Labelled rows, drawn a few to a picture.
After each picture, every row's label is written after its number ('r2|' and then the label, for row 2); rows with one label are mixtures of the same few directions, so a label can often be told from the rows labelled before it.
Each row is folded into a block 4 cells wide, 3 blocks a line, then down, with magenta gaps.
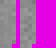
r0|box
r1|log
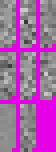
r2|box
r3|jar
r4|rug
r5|log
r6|box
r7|jar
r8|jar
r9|rug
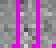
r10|rug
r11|rug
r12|log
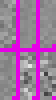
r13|box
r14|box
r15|box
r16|box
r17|log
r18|jar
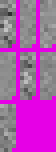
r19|log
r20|box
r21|rug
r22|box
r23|log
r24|log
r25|rug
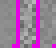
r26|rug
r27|box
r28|box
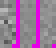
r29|jar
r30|rug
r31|box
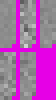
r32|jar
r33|rug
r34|jar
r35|box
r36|jar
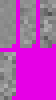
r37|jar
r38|jar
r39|log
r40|box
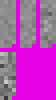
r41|jar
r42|box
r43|log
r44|rug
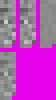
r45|jar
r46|jar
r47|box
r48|jar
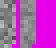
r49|box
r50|log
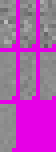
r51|jar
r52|log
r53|rug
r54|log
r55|box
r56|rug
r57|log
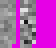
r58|log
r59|jar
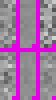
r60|box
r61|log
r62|box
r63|log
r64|rug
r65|log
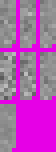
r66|jar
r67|log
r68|rug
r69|box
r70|jar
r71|rug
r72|log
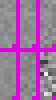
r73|log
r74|log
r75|box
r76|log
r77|box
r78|jar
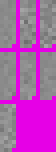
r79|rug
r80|jar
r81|box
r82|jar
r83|log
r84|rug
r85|box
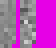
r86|rug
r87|jar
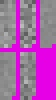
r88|rug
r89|box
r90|jar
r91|jar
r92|rug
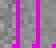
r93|box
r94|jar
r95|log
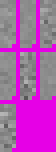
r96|log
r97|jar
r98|jar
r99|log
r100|rug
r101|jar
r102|jar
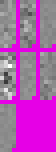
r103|rug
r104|log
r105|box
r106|log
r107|log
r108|rug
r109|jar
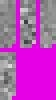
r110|rug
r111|jar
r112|rug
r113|log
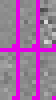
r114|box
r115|jar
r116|jar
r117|log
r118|jar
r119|jar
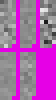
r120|rug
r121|jar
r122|jar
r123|log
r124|log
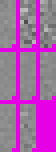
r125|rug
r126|jar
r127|rug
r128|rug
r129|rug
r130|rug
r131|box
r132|jar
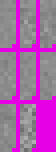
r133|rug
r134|jar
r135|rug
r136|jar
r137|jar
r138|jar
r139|log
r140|box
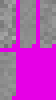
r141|box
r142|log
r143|box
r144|jar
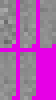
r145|jar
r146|rug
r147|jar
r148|rug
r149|rug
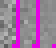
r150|box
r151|jar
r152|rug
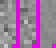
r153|rug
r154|jar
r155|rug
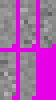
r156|log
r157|jar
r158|log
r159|jar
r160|jar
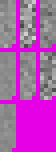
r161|rug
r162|box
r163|log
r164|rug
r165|jar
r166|box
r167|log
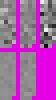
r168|jar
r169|rug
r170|rug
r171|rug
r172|jar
